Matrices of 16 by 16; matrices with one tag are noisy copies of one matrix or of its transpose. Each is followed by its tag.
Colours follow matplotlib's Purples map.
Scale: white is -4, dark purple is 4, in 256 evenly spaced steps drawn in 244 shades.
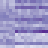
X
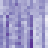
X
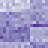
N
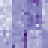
N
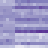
X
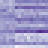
X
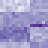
N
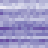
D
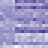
X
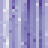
D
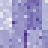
N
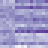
X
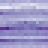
D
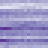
D
